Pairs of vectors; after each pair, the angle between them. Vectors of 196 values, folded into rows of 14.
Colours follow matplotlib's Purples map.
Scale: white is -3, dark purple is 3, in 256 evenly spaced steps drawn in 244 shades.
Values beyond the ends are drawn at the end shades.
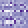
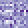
nearly parallel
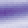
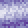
nearly opposite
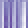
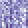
partly aligned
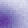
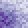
nearly parallel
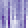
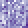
partly opposed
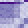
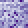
partly opposed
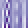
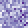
orthogonal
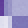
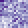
partly aligned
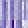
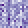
partly opposed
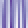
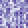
partly opposed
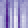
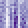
nearly opposite
